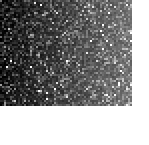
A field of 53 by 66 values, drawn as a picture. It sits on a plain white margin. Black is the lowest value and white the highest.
Average level on the scale: 30%. Stripes: none. Slope: up to the right. Grain: fine.
